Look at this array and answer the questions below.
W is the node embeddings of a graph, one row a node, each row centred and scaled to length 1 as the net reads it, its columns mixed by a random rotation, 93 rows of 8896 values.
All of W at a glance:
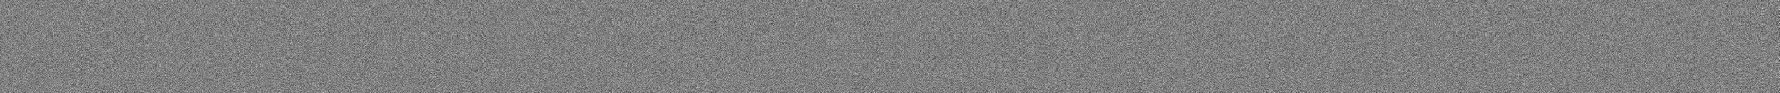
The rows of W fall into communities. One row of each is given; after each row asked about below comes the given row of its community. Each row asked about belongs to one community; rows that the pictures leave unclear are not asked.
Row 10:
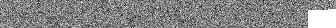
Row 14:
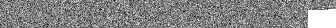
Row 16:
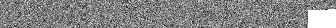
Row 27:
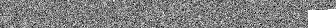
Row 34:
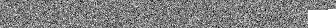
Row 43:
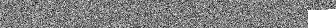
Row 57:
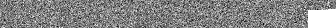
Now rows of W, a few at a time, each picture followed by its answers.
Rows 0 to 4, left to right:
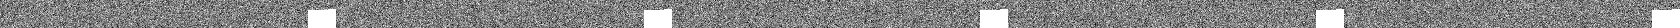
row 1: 27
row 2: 16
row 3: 10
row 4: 27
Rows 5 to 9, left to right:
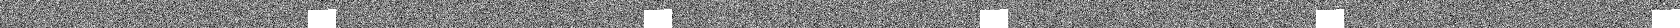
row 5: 57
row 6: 57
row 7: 57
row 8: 14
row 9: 43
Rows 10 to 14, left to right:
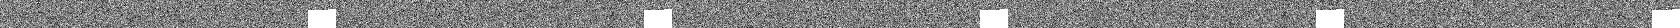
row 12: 34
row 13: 14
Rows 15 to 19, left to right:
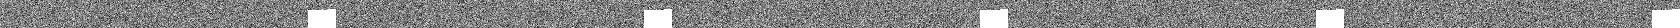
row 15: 43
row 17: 34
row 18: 10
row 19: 57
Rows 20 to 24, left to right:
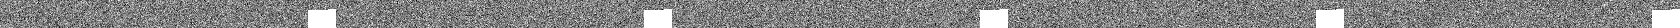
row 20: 10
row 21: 34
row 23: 14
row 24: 14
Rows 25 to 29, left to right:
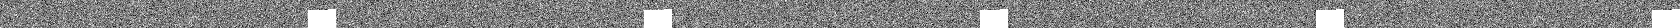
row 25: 34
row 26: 43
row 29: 34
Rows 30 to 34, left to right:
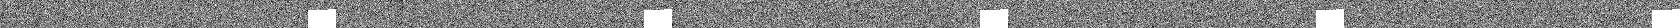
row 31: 27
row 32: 14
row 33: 57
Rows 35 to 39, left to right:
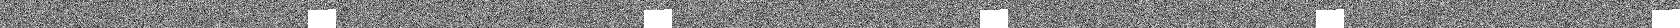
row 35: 16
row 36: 16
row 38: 16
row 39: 14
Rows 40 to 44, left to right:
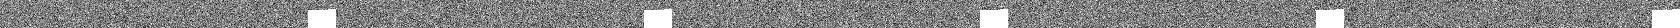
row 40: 43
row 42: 14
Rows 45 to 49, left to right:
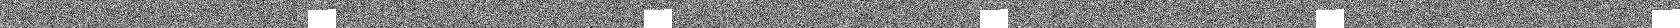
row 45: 10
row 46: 27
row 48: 16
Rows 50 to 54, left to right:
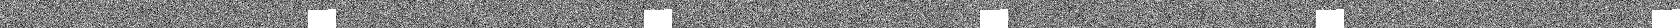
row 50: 57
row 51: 10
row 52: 14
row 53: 16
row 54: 34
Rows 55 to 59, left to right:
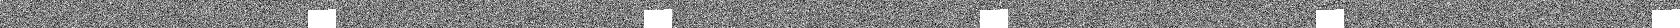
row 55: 10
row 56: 16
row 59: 27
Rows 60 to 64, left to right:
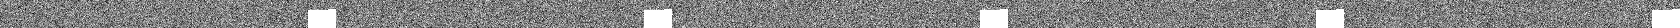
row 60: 10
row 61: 16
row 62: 27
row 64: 57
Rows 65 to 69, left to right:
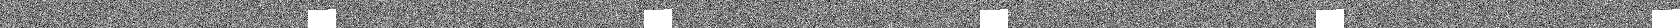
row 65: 14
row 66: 57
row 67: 16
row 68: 14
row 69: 27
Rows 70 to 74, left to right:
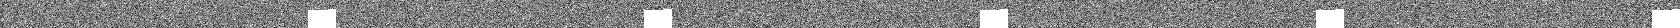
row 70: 27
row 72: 16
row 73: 27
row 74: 16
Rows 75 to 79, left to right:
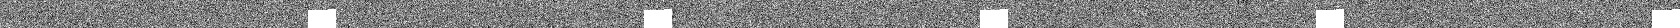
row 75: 10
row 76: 43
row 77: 27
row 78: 14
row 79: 16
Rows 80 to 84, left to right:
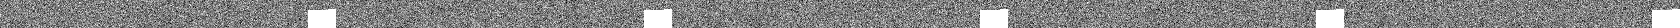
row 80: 57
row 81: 27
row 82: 14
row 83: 57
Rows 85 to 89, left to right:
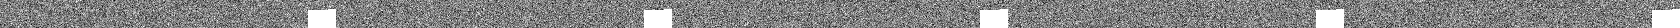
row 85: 14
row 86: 34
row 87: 43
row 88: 43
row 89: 14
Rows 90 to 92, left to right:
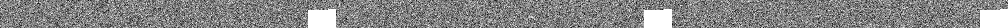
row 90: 10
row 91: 34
